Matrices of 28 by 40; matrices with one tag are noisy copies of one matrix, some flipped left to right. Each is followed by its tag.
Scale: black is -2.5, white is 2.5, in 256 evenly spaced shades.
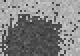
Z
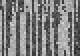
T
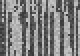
T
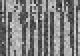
T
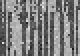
T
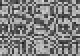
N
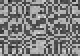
N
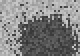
Z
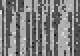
T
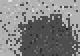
Z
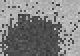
Z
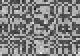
N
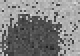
Z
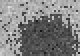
Z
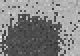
Z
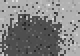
Z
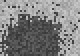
Z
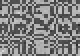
N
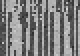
T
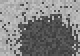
Z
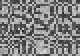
N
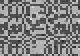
N
